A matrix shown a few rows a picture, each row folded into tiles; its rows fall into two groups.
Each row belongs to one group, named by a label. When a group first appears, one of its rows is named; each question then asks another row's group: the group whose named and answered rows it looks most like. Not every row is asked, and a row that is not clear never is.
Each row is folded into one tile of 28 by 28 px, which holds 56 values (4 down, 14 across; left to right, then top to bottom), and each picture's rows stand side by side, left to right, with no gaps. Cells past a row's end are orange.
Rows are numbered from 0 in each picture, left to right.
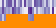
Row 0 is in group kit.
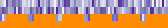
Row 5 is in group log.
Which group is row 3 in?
log
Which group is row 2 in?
kit
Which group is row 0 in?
kit
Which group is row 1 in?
kit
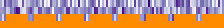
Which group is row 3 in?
log
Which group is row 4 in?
log
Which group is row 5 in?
log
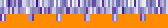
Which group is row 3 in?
kit
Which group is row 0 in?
kit
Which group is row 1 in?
log
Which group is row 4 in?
log
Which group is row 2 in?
log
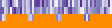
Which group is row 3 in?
kit
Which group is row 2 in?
kit
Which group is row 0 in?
kit
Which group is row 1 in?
kit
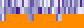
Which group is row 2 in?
kit
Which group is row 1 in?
log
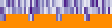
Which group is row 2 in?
kit
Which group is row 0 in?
kit
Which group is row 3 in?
kit
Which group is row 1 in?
kit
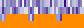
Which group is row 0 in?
kit
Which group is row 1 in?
log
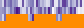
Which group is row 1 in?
log
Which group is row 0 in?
log
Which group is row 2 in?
kit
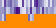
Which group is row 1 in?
kit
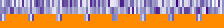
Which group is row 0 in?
log
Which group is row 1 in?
kit
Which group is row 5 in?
log
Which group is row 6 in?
log
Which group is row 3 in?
kit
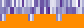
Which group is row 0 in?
log
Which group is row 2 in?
log
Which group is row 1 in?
kit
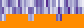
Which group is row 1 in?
kit
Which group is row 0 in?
kit
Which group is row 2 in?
kit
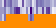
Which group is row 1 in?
kit
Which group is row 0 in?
log
